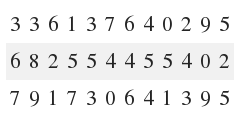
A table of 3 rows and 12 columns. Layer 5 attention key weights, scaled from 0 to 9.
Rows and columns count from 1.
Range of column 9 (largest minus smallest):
5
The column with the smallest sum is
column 9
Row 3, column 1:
7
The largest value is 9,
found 3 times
